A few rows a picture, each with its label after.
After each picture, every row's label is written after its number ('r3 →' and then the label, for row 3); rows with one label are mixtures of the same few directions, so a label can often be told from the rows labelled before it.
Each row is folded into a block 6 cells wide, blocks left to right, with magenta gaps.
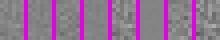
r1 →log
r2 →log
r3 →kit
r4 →log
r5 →log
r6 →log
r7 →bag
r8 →log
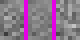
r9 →kit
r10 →kit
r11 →log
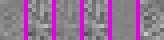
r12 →kit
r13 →log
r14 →log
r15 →log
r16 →log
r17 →kit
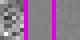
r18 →kit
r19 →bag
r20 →log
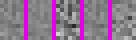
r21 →log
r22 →log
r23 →log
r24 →log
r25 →bag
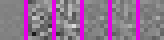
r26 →bag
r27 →kit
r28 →log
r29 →bag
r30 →log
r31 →bag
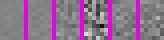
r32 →kit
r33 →kit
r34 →log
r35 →log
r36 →kit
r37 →bag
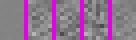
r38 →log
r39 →kit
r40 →kit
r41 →log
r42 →kit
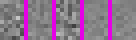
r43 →bag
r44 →log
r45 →log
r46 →bag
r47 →kit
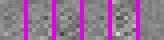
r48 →kit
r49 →bag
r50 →kit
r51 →bag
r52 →kit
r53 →log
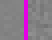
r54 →kit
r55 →log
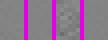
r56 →log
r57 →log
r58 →kit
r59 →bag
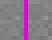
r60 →bag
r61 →bag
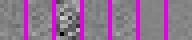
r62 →log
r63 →kit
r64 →kit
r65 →log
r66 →kit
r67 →log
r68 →bag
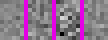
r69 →bag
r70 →log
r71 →kit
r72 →log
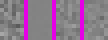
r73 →log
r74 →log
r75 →log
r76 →bag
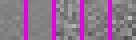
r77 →bag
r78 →kit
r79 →log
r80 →kit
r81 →bag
